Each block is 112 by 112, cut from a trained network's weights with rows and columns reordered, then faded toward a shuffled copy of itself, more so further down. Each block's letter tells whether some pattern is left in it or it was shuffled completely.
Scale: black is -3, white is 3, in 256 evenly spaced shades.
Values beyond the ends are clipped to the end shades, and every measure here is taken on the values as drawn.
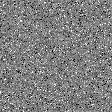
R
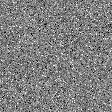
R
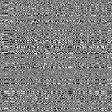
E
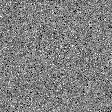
R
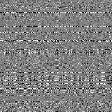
E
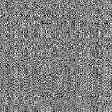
E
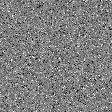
R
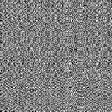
E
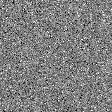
R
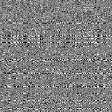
E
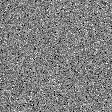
R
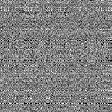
E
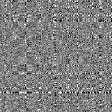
E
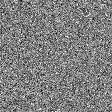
R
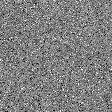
R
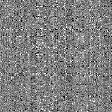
E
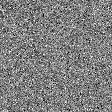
R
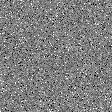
R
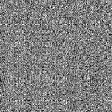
E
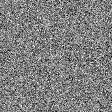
R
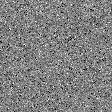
R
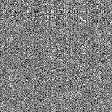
E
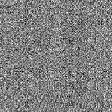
E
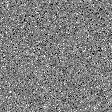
R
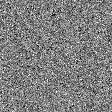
R
